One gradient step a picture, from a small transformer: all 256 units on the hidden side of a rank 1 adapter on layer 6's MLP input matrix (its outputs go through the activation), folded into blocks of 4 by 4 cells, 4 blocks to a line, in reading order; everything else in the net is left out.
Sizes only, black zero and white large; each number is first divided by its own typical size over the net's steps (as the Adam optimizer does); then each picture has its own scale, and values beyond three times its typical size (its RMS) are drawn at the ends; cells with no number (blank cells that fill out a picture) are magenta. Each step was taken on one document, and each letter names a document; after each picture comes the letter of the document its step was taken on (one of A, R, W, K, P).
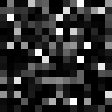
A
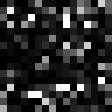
A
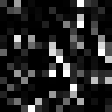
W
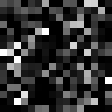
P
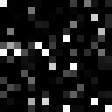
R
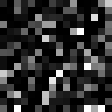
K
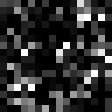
P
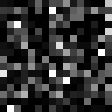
A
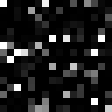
R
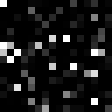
R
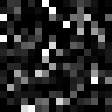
W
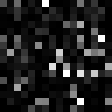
W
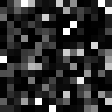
K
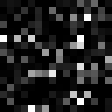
W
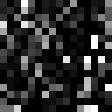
K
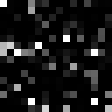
R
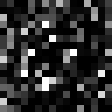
K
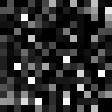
K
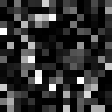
K
